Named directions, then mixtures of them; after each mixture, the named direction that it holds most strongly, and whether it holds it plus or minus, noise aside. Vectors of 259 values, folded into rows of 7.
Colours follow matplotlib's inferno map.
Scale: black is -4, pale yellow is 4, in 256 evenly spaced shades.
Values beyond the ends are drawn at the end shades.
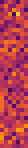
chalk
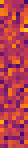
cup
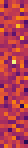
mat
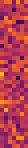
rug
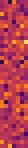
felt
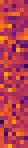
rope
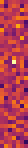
mat, plus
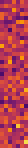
rug, minus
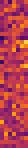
rope, minus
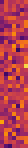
rope, minus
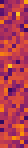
cup, minus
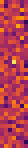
mat, plus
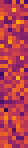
rug, minus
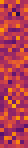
chalk, minus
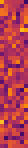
cup, plus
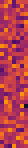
mat, minus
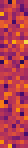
felt, plus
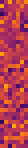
cup, minus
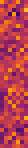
chalk, minus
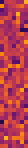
cup, minus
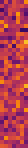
cup, minus
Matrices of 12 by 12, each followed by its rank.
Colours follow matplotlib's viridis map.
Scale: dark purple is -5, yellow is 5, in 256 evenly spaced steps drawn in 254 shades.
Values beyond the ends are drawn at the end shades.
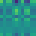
one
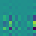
one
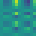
one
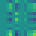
one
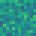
full rank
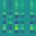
one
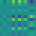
one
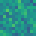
full rank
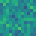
full rank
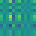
one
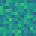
full rank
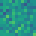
full rank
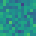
full rank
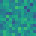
full rank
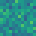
full rank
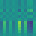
one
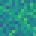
full rank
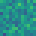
full rank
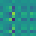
one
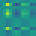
one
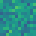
full rank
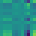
one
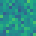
full rank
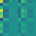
one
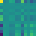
one
